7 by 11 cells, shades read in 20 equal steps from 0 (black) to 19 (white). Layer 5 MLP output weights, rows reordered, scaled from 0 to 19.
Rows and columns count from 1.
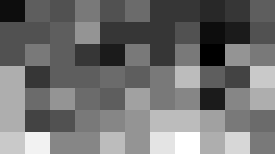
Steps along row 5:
down up down down up down up down up up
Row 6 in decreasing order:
14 14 13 12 11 10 9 9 8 6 5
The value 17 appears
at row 7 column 7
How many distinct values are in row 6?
9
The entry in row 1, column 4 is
9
